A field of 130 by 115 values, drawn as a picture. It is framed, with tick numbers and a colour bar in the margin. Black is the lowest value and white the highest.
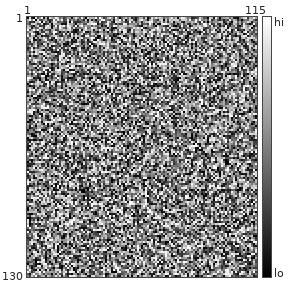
Grain: fine. Histogram: flat. Stripes: none. Mirror symmetry: none. Average level on the scale: 50%. Odd rows or columns: none.
